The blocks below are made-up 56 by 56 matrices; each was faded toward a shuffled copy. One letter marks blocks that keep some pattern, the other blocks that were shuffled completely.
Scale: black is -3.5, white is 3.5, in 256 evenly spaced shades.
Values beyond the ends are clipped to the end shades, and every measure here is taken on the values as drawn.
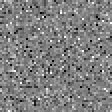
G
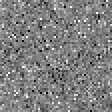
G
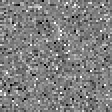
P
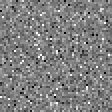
P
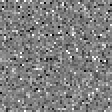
G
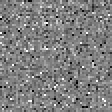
G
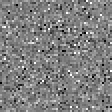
G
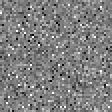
G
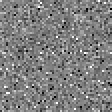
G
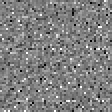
G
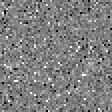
P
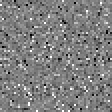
G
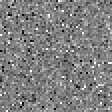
P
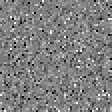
G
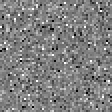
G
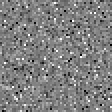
P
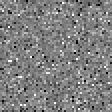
G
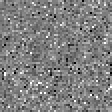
G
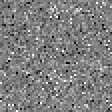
P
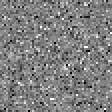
G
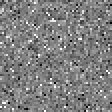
G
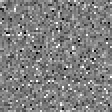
P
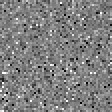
P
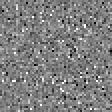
G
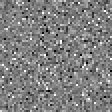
G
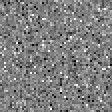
P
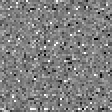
G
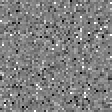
G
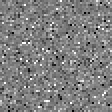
P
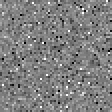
P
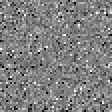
G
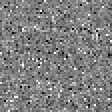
G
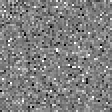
G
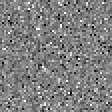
P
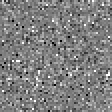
G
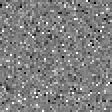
P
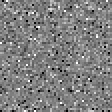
G
